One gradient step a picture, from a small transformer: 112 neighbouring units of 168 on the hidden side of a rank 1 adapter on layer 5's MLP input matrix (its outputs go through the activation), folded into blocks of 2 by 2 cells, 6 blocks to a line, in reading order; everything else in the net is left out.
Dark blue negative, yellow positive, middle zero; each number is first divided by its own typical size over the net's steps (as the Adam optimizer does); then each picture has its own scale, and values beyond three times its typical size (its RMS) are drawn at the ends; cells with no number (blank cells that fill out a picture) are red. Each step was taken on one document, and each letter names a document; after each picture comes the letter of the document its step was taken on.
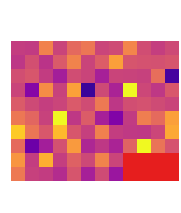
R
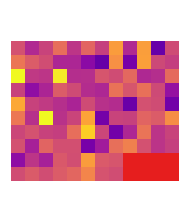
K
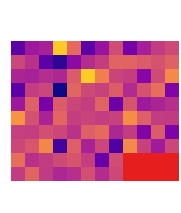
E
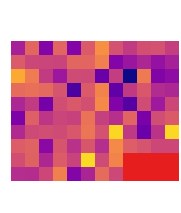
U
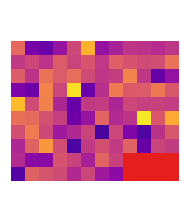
R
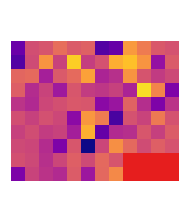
E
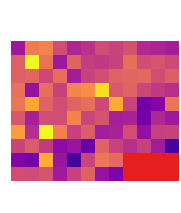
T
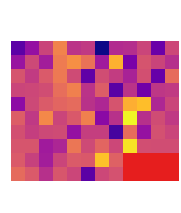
E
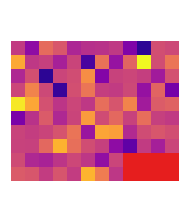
E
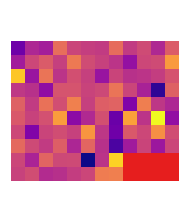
K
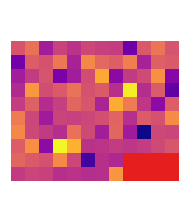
U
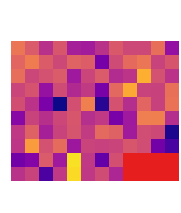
T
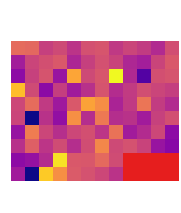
T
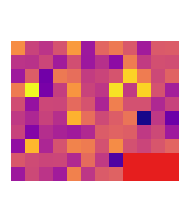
U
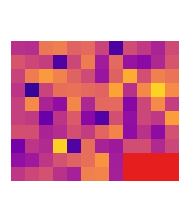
E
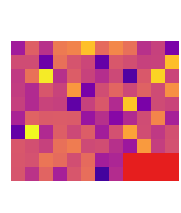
R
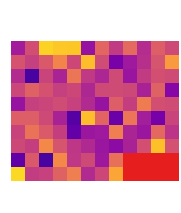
K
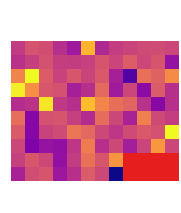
U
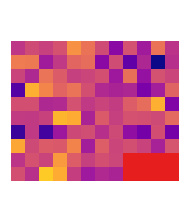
T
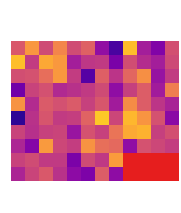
E
